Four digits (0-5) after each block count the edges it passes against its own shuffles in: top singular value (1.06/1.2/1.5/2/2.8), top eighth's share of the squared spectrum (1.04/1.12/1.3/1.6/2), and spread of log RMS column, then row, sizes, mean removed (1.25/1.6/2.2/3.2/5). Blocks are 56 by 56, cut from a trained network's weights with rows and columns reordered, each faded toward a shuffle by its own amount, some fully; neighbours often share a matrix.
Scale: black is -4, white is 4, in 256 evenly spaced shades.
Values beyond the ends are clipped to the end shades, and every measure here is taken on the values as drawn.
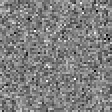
0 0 0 0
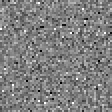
0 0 0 0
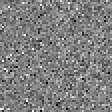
0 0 0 0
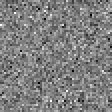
1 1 0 0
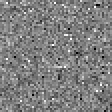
0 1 0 0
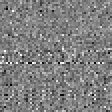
4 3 0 2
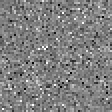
1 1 0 0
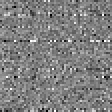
4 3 1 3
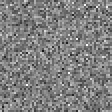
0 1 0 0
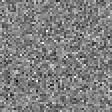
1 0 0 0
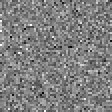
0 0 0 0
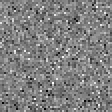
1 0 0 0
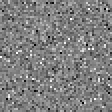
0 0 0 0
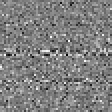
3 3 0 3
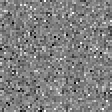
1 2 0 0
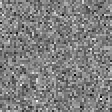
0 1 0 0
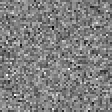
1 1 1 0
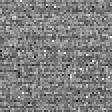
3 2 0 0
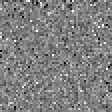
1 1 0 1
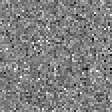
2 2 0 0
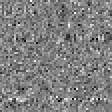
3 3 0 2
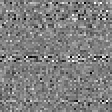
4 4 1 3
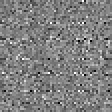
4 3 0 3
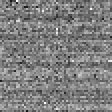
3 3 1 1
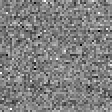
1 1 0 0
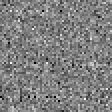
1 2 0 1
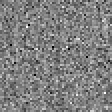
1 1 1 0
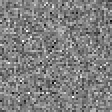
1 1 0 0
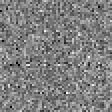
1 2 0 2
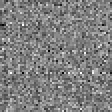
2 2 0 1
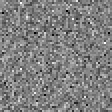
0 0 0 0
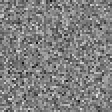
1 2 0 0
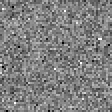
0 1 0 0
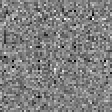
2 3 2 2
